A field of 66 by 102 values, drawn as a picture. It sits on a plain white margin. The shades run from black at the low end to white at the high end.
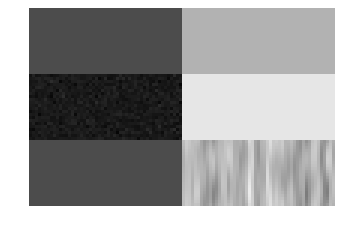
It is made of 3 by 2 panels. Panel 1,1: low, flat. Panel 1,2: high, flat. Panel 2,1: very low, fine-grained, faint in contrast. Panel 2,2: very high, flat. Panel 3,1: low, flat. Panel 3,2: high, streaked downward.
